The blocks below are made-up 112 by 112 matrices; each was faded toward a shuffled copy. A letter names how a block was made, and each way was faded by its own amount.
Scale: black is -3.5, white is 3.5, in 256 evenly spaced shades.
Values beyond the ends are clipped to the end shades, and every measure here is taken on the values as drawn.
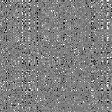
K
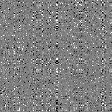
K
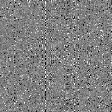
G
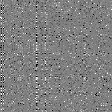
K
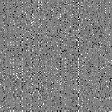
K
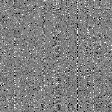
G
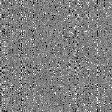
G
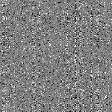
G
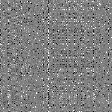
K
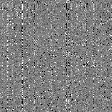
G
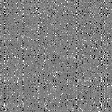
K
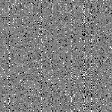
G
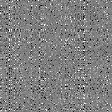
K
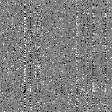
G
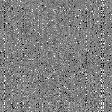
G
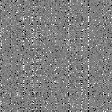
K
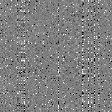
K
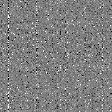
G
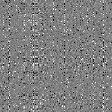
K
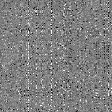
G
